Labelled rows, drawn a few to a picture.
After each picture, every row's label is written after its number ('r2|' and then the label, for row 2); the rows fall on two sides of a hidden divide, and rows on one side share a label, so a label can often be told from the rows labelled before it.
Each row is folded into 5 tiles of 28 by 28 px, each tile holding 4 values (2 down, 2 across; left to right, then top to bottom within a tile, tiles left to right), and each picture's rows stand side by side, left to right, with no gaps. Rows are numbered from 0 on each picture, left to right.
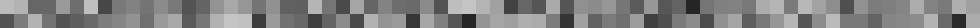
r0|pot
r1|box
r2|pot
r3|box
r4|pot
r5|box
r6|box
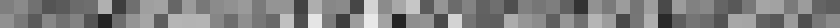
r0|pot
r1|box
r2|box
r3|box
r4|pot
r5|pot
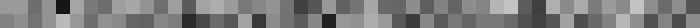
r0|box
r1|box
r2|box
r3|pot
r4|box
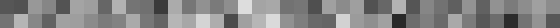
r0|box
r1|box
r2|box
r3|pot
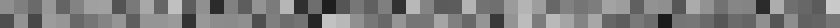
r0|pot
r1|box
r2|pot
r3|box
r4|pot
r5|pot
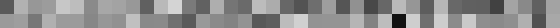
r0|box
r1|box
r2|box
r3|box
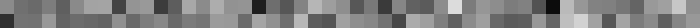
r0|pot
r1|pot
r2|box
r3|pot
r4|box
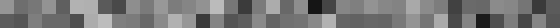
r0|pot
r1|pot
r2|pot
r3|pot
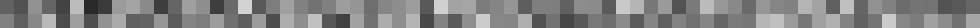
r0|pot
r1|pot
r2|box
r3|box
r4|pot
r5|box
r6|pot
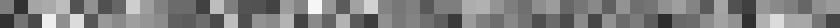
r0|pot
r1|pot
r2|box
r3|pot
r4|pot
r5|box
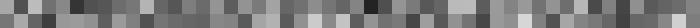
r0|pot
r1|pot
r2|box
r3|box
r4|pot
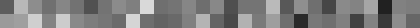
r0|box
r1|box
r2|pot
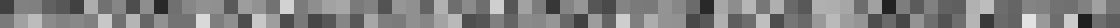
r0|box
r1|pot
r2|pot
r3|box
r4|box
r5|box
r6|pot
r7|pot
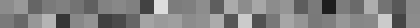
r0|pot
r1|box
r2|box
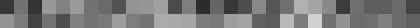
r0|pot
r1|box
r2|box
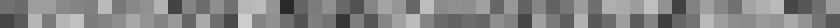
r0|box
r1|box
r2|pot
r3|pot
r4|pot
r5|box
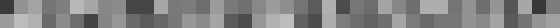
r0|box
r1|pot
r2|pot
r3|pot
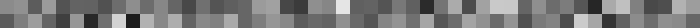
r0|pot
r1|box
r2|pot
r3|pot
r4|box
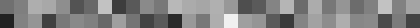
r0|pot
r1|pot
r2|pot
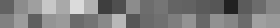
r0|pot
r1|pot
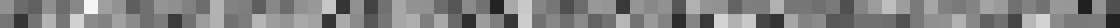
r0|pot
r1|pot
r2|box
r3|box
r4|box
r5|pot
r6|pot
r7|pot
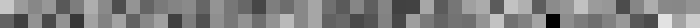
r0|pot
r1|pot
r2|box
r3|pot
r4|box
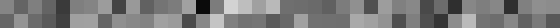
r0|pot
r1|box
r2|box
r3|pot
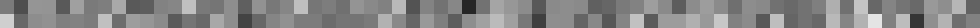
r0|box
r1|pot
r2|box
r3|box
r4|box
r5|box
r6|box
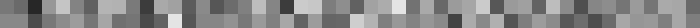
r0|box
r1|box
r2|box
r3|pot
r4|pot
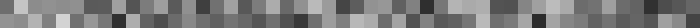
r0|box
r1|pot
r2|pot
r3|box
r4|pot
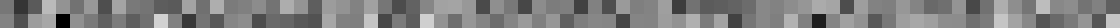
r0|pot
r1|box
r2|pot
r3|box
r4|pot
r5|box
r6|box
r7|box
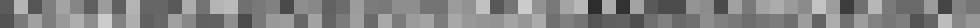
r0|box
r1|pot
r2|box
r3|box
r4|pot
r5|box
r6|box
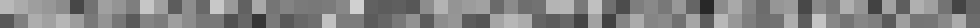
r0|box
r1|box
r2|pot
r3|box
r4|box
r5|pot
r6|pot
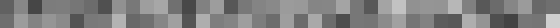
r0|pot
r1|box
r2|box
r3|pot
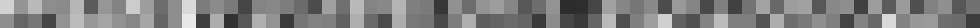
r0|box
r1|pot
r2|pot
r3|pot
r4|pot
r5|pot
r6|pot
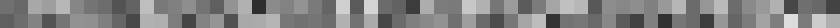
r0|pot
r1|box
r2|pot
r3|pot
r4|pot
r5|pot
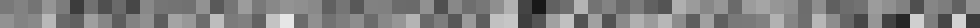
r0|pot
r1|box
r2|box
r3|pot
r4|box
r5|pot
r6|pot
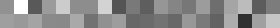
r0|box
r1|pot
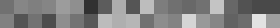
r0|box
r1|pot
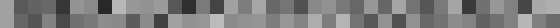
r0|pot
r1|box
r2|box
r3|box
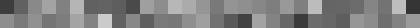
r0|box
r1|pot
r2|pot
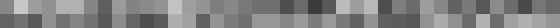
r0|pot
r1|pot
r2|pot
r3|box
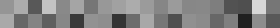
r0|box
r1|pot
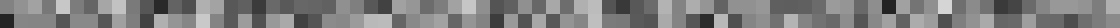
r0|pot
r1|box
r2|box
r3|pot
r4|box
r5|pot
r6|pot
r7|pot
